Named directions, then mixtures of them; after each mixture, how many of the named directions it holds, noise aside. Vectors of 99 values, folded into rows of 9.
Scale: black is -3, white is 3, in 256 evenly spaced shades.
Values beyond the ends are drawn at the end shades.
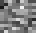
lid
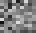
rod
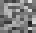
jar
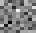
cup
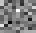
one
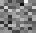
two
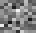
two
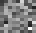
three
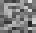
one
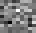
three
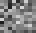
one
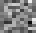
one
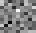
one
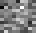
three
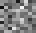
three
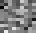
one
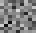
one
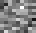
one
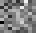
three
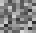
three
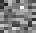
one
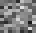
three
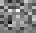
three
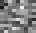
one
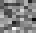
two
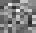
three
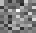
two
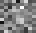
two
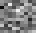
two
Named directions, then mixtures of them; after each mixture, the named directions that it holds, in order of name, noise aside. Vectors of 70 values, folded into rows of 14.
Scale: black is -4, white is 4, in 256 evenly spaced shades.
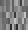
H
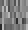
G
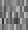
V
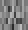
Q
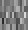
H, V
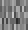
Q, V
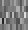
H, V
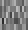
V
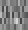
G, V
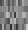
G, H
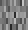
H, Q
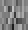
Q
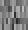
Q, V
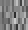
H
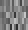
H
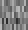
Q, V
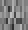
Q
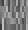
G, V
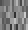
H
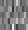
H, Q
